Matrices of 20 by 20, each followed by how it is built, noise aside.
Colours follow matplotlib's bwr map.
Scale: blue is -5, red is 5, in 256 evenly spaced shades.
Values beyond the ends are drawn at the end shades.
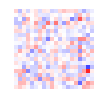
low rank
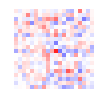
low rank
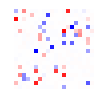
sparse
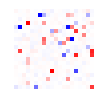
sparse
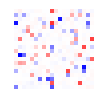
sparse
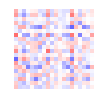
low rank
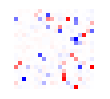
sparse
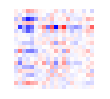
low rank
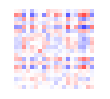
low rank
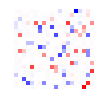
sparse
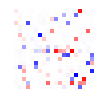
sparse
